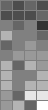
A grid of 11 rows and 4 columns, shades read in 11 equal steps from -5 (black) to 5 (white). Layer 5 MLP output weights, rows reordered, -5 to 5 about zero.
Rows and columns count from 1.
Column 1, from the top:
-1 -2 0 2 -1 0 2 2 2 1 1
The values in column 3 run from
-2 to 4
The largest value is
5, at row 11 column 4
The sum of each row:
-6 -7 -4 1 0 3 4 4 6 8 7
